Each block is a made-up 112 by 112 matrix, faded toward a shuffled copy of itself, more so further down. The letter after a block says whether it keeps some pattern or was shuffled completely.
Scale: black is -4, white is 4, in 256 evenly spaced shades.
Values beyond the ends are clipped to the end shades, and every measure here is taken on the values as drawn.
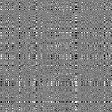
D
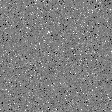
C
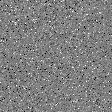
C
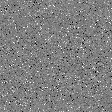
C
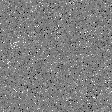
C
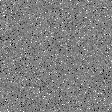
C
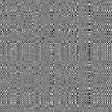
D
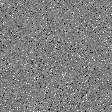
C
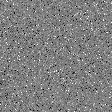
C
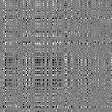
D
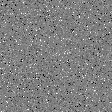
C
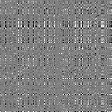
D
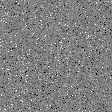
C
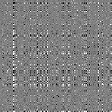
D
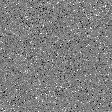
C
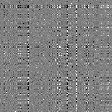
D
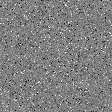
C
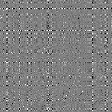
D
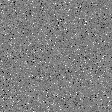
C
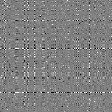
D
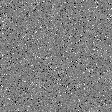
C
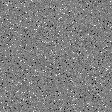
C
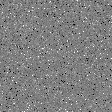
C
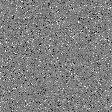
C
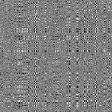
D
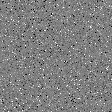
C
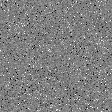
C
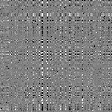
D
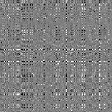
D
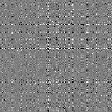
D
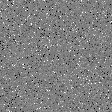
C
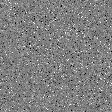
C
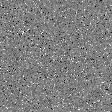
C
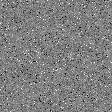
C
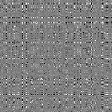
D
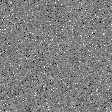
C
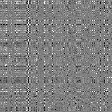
D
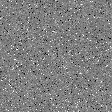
C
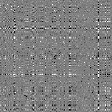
D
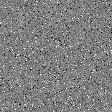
C
